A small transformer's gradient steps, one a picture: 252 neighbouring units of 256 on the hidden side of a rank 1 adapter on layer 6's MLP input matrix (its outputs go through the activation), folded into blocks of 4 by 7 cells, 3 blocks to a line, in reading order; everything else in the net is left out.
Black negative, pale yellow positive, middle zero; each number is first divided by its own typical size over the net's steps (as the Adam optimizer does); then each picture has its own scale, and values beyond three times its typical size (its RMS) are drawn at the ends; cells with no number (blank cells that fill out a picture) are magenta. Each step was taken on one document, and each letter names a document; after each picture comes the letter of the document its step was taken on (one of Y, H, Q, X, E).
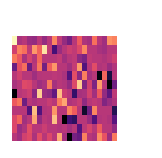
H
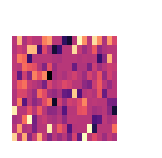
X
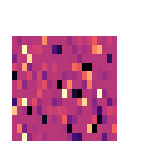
X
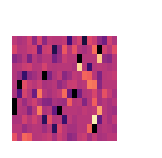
X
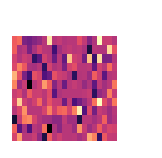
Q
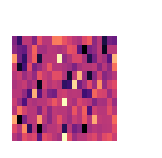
H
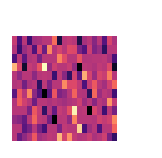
H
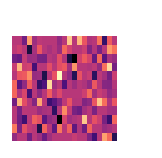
Q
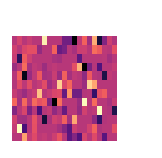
X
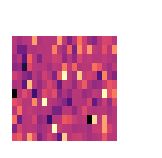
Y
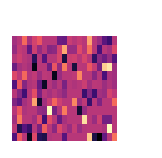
Q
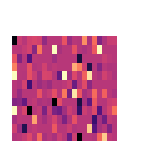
X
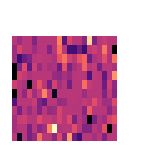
Y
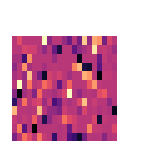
X
